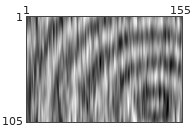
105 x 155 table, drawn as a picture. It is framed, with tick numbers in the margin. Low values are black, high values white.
Rings: centred on the bottom right. Histogram: bell-shaped. Ninth with the lowest average: bottom right. Slope: none.
